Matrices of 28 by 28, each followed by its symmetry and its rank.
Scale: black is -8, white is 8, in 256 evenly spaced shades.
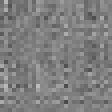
neither, rank five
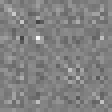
symmetric, rank five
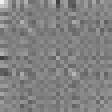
symmetric, rank three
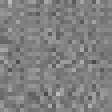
neither, rank five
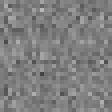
neither, rank five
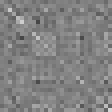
symmetric, rank five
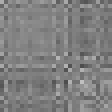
symmetric, rank three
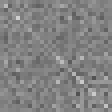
symmetric, rank five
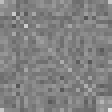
symmetric, rank five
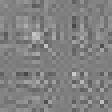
symmetric, rank three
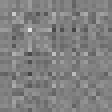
symmetric, rank three
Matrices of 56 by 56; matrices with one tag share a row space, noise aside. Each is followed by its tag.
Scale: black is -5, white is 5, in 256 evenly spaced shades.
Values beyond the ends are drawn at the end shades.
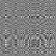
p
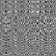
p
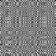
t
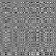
p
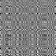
t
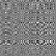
p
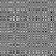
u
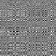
u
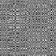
u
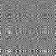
t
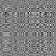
p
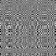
t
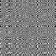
t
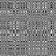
u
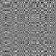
p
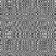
t
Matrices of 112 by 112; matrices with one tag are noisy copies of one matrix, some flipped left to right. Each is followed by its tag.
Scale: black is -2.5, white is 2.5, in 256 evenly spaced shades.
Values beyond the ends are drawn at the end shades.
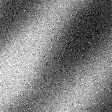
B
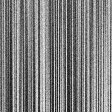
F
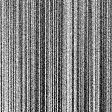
F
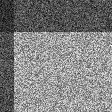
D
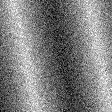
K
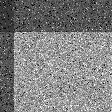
D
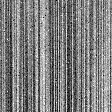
F
